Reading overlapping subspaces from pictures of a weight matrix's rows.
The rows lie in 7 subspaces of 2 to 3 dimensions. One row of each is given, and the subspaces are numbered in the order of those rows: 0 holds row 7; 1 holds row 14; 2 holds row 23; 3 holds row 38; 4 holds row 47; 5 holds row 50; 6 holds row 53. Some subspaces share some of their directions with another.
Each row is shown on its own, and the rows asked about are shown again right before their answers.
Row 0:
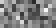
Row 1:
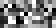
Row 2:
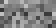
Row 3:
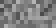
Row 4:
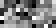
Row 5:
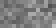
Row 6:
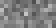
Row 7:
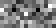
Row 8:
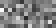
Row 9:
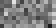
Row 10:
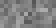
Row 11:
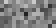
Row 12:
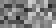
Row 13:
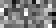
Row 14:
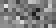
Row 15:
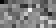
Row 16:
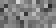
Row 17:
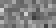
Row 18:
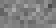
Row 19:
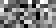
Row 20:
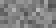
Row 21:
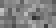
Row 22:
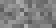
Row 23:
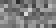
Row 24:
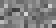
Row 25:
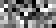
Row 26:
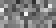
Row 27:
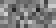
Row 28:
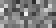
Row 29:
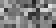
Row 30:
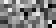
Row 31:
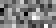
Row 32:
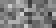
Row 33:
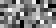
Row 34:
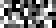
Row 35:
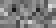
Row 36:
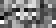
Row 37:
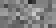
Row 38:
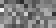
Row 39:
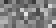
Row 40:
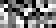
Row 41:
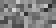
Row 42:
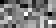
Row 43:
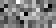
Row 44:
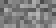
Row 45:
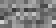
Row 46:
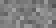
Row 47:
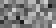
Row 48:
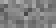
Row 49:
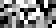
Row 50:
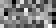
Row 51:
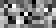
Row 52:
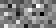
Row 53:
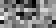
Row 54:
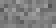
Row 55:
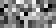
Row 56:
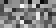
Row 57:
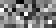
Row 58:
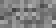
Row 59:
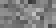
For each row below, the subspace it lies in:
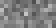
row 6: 5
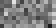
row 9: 5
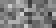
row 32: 4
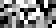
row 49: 3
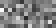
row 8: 3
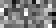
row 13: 5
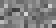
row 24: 6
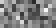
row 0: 2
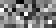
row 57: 3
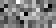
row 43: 1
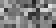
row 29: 4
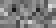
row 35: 0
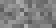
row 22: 4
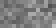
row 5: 4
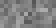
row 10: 0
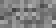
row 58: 6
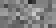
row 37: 1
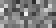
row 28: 5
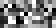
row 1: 0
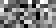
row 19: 4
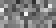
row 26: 5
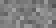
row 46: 0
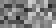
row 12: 4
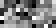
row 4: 6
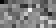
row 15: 2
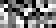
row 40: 2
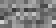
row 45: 6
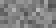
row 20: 0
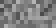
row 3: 2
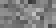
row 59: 1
